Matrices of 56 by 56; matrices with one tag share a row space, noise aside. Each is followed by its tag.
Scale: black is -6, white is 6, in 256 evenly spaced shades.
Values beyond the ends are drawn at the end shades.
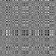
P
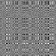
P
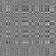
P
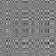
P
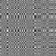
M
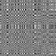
M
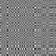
M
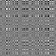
P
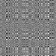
P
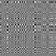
M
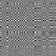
M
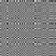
M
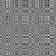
P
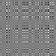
P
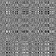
P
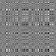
P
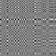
M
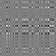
P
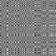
M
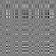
P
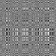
P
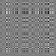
P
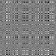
P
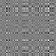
P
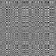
P
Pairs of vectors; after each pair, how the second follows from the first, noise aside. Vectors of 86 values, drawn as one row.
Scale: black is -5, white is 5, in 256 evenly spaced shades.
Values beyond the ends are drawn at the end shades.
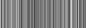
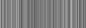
shrunk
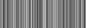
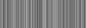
shrunk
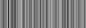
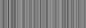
shrunk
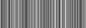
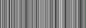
sign-scrambled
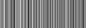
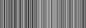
sign-scrambled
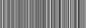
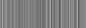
shrunk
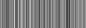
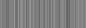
shrunk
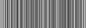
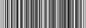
scaled up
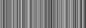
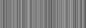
shrunk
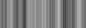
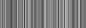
sign-scrambled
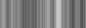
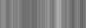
shrunk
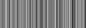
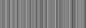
shrunk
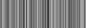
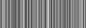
sign-scrambled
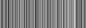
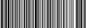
scaled up
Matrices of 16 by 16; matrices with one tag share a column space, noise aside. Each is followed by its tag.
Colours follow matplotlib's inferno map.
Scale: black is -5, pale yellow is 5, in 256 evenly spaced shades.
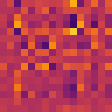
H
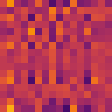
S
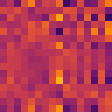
S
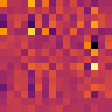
H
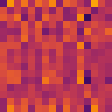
S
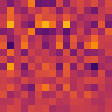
H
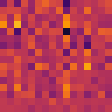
H
